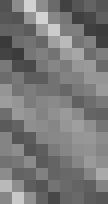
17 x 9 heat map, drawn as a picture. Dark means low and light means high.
Grain: diagonal, down to the right. Average level on the scale: 50%. Ninth with the highest average: top middle. Odd rows or columns: none. Slope: none.
